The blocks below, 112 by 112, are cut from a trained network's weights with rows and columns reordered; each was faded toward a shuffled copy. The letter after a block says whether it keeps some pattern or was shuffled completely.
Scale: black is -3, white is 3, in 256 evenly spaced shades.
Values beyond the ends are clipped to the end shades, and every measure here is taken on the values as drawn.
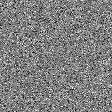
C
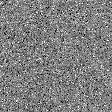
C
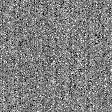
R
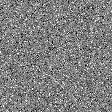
C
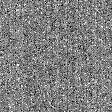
R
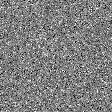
C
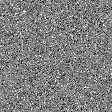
C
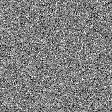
R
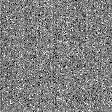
R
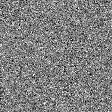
R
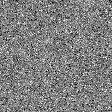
C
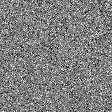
C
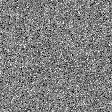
C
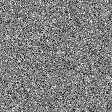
C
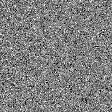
R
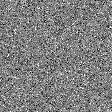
C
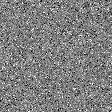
C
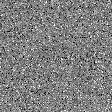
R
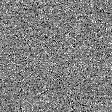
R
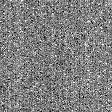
R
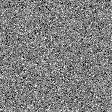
C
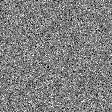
C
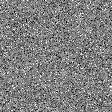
C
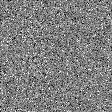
C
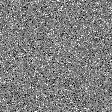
C
